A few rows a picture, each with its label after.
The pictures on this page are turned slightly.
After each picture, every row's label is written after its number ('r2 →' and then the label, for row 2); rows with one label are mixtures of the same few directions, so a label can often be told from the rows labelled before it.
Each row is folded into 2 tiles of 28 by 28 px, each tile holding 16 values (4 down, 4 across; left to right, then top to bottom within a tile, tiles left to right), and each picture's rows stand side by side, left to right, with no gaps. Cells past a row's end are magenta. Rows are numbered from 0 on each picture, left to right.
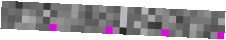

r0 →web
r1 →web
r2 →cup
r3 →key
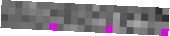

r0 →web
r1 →cup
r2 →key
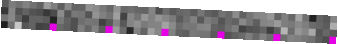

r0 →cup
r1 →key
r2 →cup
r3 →key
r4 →key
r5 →web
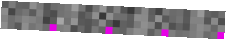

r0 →key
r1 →web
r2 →web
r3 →web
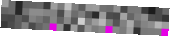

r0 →web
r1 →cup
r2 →key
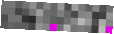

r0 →web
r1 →key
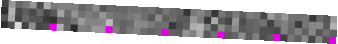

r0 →cup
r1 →cup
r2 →web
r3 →web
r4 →cup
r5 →web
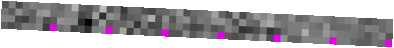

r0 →key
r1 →web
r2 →cup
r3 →key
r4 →key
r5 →cup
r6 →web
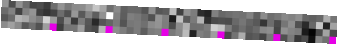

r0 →key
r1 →key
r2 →cup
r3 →key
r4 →cup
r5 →web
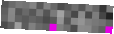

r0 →cup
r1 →key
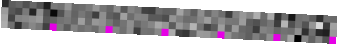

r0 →key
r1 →cup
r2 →key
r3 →cup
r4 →web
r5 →cup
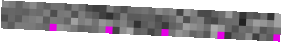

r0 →web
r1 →key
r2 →cup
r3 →key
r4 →web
